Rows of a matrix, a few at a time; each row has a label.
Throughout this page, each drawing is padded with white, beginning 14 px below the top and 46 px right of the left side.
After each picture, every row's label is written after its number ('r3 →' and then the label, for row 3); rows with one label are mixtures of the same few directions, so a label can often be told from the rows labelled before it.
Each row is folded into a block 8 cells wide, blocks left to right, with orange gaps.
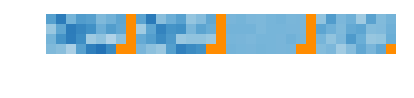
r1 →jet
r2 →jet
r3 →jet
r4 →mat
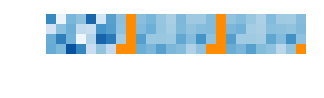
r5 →mat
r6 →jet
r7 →jet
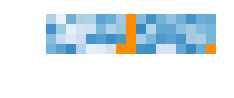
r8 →jet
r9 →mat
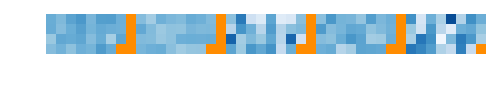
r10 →jet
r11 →jet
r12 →jet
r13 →mat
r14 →mat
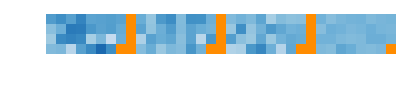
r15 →jet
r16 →jet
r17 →mat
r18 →mat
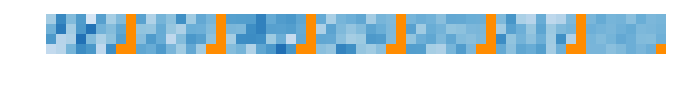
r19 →mat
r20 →mat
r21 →jet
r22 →mat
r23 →mat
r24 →jet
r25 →mat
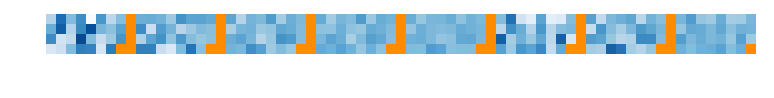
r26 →mat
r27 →mat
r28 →mat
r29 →mat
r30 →mat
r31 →jet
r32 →mat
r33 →jet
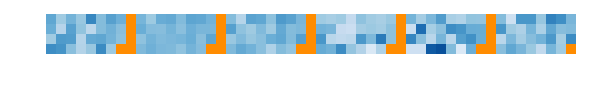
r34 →mat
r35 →jet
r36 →jet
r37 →jet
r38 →mat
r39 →jet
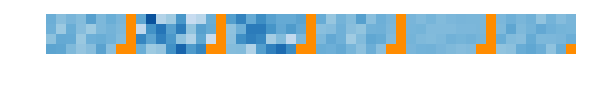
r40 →mat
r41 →jet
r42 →jet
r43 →mat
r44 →jet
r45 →mat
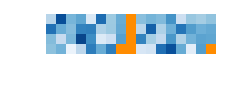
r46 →mat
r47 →mat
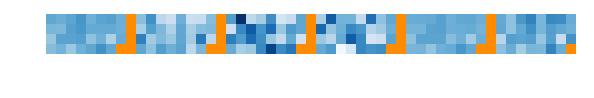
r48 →jet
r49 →jet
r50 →jet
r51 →mat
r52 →jet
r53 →jet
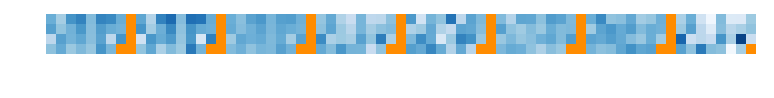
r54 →jet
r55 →jet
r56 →jet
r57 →jet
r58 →mat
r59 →jet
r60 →jet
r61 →jet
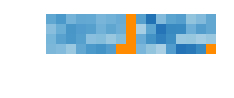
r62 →jet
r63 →jet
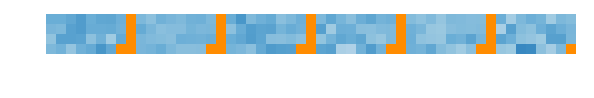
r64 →jet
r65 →jet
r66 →jet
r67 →mat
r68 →jet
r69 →mat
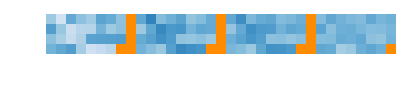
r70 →jet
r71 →jet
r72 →jet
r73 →mat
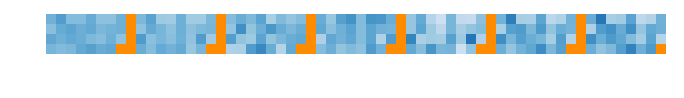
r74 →jet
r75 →jet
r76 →mat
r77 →jet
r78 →jet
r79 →jet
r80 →jet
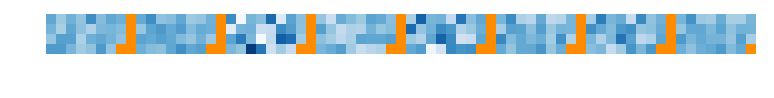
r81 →mat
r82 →jet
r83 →mat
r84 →jet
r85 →mat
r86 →jet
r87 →mat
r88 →jet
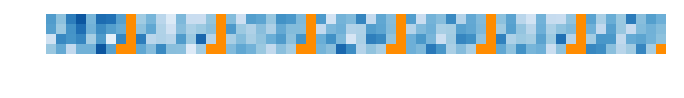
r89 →jet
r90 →jet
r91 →jet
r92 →mat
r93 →mat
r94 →jet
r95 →mat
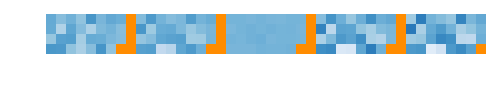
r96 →mat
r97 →mat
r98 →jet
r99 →mat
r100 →mat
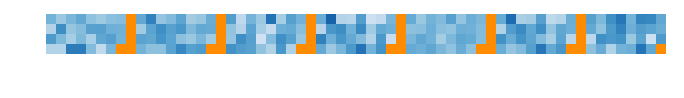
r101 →mat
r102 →jet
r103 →mat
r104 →jet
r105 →mat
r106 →jet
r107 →jet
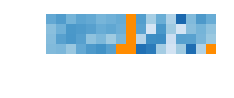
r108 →jet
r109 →mat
